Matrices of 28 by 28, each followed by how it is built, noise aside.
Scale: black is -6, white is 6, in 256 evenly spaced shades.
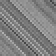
Toeplitz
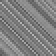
Toeplitz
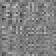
low rank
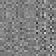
low rank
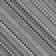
Toeplitz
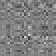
low rank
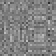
low rank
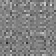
low rank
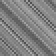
Toeplitz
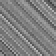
Toeplitz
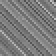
Toeplitz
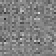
low rank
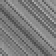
Toeplitz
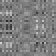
low rank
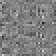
low rank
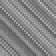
Toeplitz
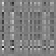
low rank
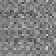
low rank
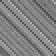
Toeplitz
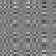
low rank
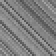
Toeplitz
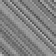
Toeplitz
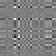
low rank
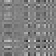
low rank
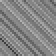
Toeplitz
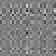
low rank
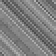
Toeplitz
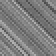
Toeplitz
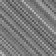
Toeplitz
